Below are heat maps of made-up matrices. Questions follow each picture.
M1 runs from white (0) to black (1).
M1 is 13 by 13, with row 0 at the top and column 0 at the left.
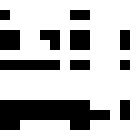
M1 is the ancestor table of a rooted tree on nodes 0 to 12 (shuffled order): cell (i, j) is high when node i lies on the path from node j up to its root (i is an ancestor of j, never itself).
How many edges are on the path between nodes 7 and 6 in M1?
5
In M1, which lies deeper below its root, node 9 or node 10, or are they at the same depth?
the same depth
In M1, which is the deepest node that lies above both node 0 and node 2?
6
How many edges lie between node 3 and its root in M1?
3
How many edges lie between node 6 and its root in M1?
2
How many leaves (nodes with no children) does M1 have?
6
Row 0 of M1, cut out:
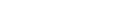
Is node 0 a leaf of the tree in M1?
yes
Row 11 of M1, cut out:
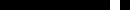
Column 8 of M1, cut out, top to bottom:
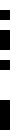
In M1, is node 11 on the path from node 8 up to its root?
yes
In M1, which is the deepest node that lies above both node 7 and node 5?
4
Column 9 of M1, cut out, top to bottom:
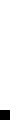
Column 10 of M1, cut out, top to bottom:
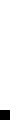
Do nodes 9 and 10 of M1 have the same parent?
yes
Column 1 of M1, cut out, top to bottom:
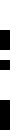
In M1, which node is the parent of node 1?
12
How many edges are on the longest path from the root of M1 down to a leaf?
7
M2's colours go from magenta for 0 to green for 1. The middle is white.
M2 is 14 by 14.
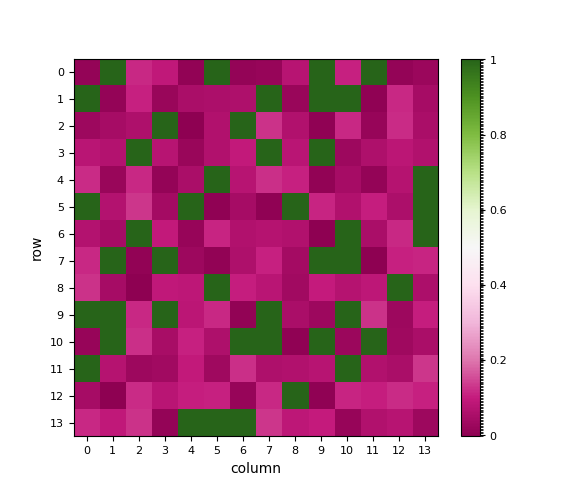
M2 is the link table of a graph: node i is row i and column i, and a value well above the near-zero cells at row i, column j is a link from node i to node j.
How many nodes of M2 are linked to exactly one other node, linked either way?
1
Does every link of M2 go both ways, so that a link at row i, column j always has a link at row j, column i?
yes
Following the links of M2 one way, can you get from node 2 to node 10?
yes
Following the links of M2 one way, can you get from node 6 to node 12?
yes
